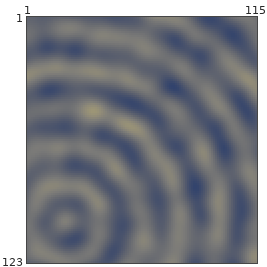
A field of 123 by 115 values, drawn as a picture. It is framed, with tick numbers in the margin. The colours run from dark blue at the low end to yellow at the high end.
No row or column stands out. The texture varies smoothly and slowly. Rings spread out from the bottom left. On average the colour sits 40% of the way up the scale. Neither half mirrors the other. No overall slope runs across the table.
